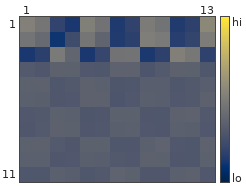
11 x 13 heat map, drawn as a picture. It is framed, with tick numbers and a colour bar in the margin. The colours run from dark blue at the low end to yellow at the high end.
The bottom part is calmer, past a seam about 30% of the way down. Overall the values sit about 30% of the way up the scale. There is no overall slope. A checkerboard runs through the table.
